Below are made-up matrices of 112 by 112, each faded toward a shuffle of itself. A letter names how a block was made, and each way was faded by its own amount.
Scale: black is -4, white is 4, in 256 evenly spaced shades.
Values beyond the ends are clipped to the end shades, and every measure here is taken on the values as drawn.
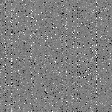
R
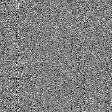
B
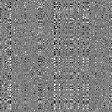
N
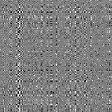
N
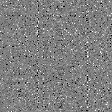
R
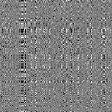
N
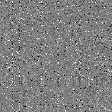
R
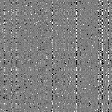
N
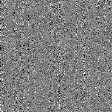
B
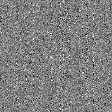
B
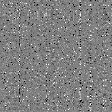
R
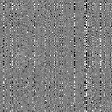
N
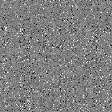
R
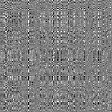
N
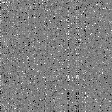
R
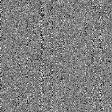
B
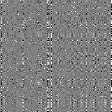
N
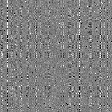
N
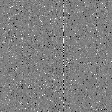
R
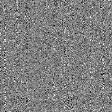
B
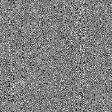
B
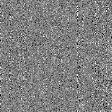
B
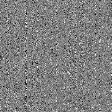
B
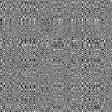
N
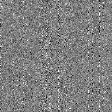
B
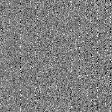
B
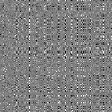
N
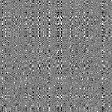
N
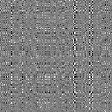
N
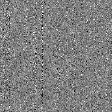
B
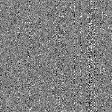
B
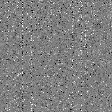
R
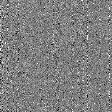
B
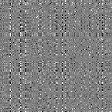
N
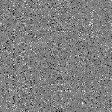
R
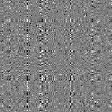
N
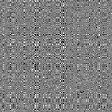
N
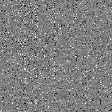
R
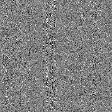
B
